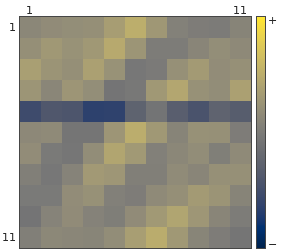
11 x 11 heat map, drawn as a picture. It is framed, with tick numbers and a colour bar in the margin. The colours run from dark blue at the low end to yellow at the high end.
No overall slope runs across the table. The ninth with the lowest average is the middle left. Row 5 stands out from the rest. Values change most from cell to cell in the centre.
